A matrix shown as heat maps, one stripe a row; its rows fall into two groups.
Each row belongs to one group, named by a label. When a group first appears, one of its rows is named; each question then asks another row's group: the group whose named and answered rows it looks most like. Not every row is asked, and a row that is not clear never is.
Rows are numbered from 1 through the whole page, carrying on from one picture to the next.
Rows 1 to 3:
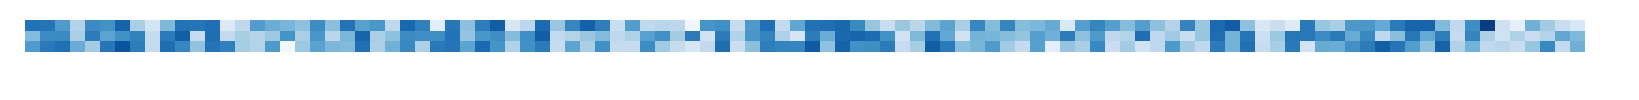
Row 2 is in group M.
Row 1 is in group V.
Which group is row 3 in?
M
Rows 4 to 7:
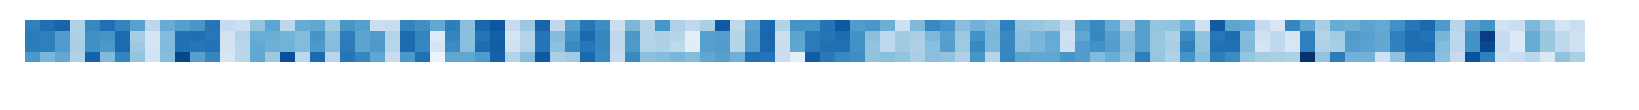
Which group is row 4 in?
V
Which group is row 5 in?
V
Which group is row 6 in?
V
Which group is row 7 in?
V
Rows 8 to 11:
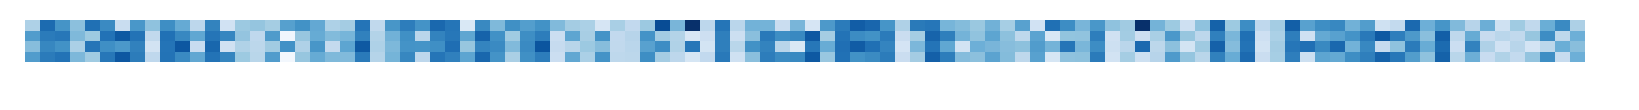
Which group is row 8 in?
M
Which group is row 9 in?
M
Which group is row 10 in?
M
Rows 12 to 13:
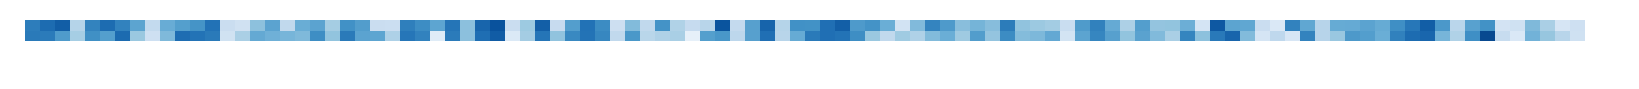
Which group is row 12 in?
V
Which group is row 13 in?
V
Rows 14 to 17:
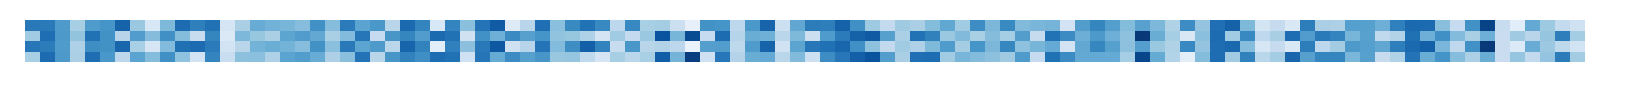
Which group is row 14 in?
V
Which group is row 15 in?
M
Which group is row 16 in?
V
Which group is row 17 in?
M
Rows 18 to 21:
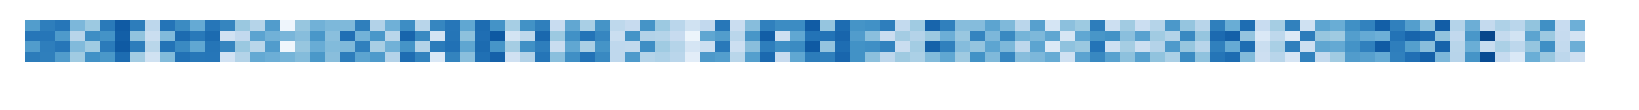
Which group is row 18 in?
M
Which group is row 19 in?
V
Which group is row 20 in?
M
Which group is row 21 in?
V
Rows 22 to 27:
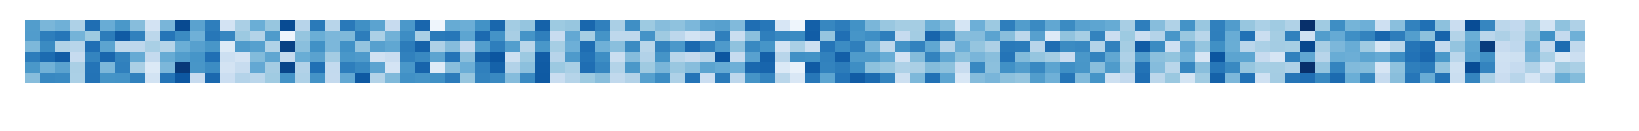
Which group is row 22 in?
V
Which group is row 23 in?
M
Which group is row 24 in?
V
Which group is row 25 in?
V
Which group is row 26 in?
V
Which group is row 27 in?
M
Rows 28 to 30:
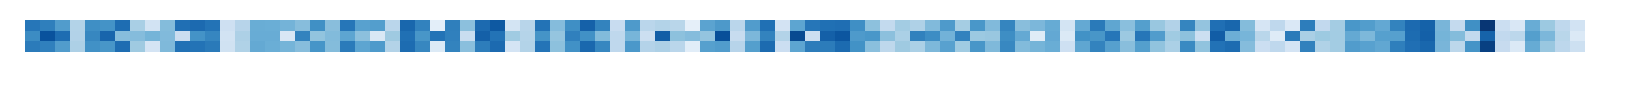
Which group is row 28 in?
V
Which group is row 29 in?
V
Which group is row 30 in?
V
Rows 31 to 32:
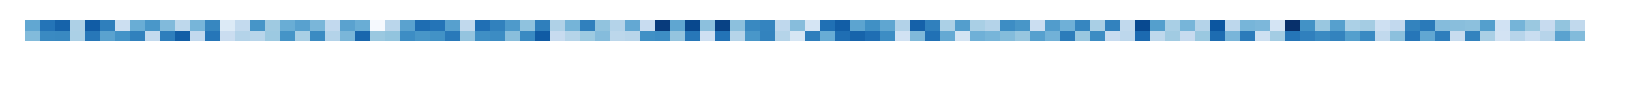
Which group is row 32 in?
M
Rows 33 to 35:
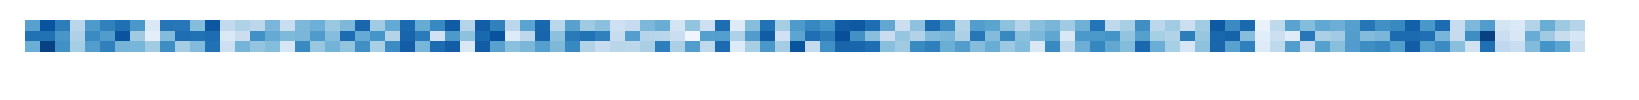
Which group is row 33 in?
M
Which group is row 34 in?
V
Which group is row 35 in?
M
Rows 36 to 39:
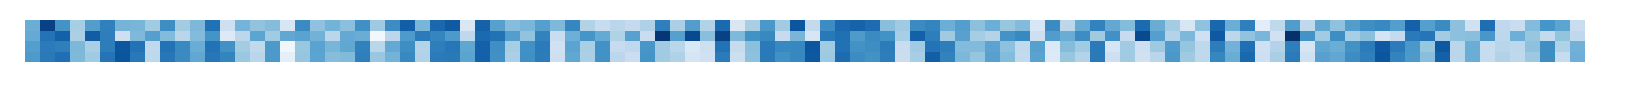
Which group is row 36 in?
M
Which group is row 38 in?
M
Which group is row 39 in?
M
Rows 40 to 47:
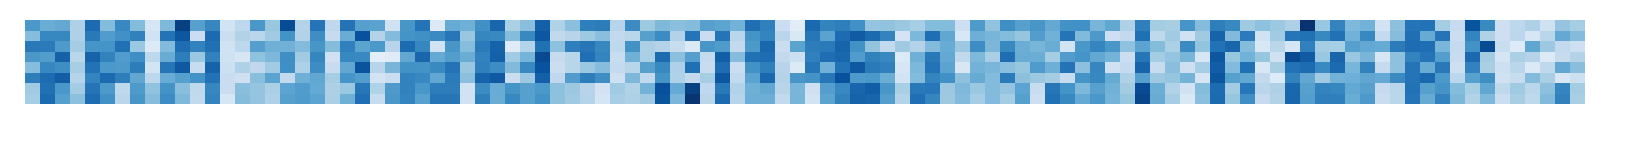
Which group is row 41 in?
M
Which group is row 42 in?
V
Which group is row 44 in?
M
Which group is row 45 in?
V
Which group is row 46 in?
M
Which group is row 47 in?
M
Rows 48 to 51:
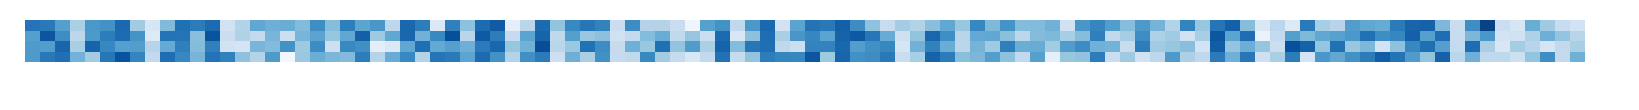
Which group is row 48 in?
V
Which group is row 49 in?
M
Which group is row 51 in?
M
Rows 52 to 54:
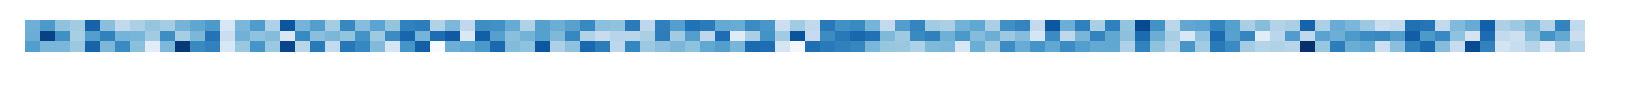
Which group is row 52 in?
V
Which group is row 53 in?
M
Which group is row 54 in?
V
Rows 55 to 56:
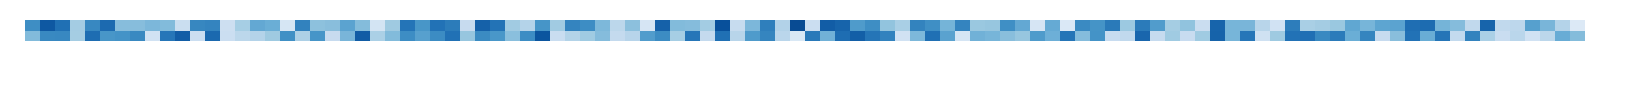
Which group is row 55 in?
V
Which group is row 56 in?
M
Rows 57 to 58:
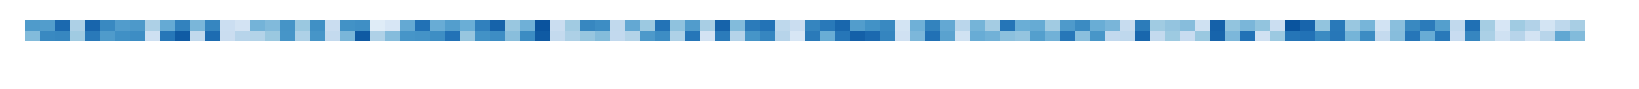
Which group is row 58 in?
M
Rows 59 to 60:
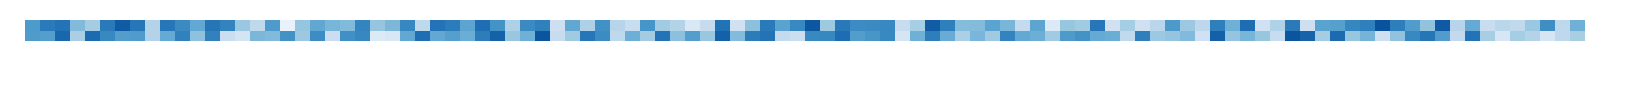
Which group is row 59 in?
M
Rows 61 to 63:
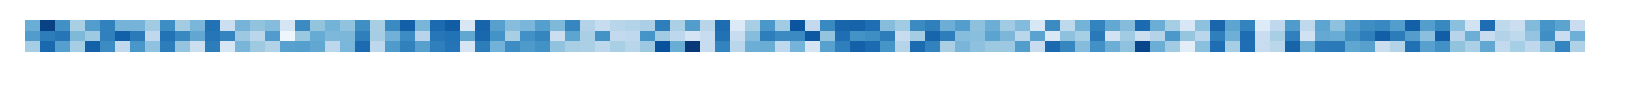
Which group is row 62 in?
M
